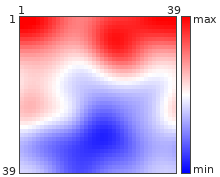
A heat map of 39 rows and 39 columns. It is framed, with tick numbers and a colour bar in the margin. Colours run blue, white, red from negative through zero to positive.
Grain: smooth. Slope: up to the top. Stripes: none. Ninth with the lowest average: bottom middle. Odd rows or columns: none.
